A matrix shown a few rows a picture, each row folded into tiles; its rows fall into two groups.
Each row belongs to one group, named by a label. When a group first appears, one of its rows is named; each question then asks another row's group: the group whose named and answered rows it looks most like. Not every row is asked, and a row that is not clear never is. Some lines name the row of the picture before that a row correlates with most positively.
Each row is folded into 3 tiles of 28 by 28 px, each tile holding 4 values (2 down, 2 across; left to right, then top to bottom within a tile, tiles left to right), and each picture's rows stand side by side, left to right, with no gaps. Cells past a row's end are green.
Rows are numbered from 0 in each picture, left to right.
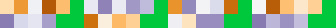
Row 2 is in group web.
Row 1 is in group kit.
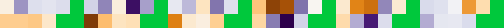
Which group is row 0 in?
kit
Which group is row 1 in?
kit
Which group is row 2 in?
kit
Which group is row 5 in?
web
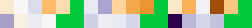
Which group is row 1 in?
web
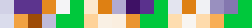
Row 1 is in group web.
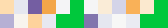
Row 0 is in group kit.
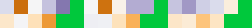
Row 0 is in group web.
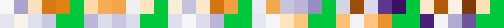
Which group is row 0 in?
web
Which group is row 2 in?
web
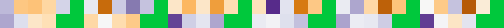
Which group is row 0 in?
web
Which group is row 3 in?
web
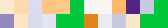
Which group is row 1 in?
kit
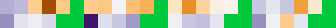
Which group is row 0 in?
web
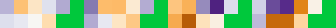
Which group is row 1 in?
web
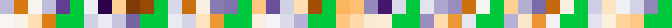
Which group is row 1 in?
web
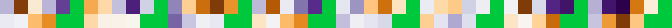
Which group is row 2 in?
web
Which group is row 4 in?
web
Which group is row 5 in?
kit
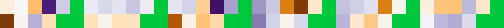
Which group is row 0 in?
kit
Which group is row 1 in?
kit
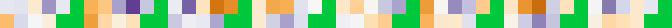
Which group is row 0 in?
kit
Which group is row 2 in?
web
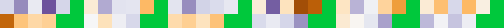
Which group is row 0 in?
kit
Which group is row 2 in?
kit
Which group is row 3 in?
web
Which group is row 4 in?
web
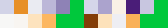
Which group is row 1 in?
kit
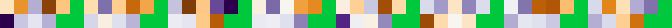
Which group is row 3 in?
web
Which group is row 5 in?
kit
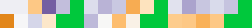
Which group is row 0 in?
kit
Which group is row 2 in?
kit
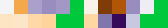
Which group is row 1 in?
kit
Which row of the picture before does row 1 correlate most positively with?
0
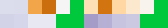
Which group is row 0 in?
web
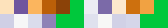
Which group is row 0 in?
web
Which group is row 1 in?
web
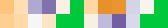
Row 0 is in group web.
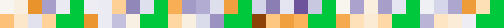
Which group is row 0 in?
kit
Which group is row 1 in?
kit
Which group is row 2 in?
web
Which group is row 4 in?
kit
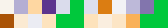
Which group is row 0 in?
kit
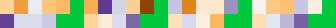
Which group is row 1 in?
web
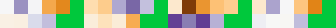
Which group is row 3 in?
web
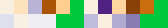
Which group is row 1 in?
web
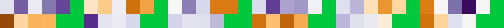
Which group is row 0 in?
kit
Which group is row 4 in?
web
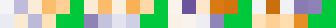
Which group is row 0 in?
web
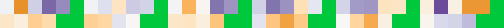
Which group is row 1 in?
kit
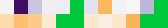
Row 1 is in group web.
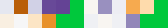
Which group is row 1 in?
web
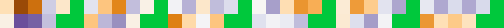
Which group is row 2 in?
kit
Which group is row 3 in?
web
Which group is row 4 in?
kit
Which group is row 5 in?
kit
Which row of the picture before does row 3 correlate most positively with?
1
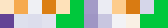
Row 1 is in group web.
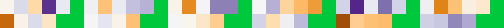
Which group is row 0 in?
kit
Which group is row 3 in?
web
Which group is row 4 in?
kit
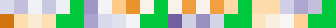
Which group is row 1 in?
web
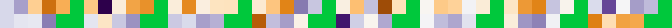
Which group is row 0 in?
web
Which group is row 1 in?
web
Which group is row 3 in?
kit
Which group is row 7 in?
kit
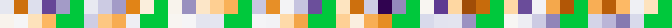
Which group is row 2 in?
web
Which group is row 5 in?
web
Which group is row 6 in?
web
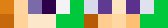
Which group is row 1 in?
kit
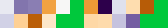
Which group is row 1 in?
web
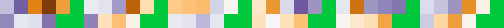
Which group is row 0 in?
web
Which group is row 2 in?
kit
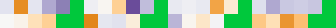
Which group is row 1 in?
kit
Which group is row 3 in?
kit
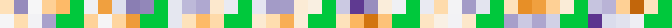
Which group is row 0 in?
web
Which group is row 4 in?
kit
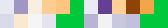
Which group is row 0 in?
web
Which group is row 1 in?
web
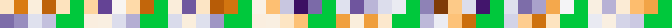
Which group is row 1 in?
web
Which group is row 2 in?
web
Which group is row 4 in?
kit
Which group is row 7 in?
web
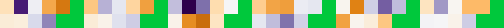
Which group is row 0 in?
web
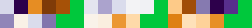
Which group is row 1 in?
kit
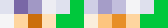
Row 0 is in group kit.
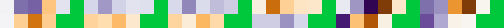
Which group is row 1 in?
kit
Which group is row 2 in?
kit
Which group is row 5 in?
web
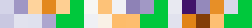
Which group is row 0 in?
web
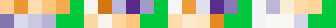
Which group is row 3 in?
web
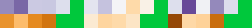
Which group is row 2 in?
kit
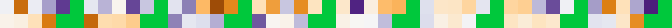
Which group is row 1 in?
kit
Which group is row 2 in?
web
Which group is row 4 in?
web
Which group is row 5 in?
web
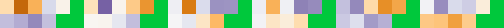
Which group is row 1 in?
web
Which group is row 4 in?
web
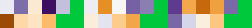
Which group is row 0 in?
kit
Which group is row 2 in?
web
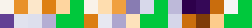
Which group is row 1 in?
kit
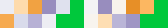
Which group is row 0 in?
kit
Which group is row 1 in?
web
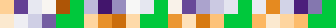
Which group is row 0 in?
web
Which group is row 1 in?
kit
